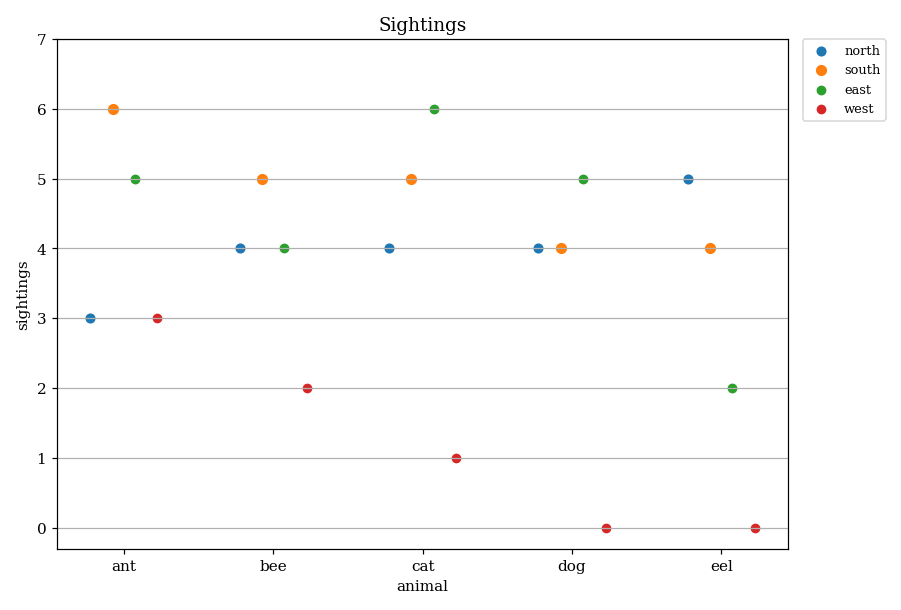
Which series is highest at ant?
south
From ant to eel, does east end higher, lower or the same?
lower
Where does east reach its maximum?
cat
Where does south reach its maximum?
ant
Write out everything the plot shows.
Title: Sightings
x-axis: animal, ticks ant bee cat dog eel
y-axis: sightings, ticks 0 1 2 3 4 5 6 7
Legend: north, south, east, west
Values:
north: 3 4 4 4 5
south: 6 5 5 4 4
east: 5 4 6 5 2
west: 3 2 1 0 0
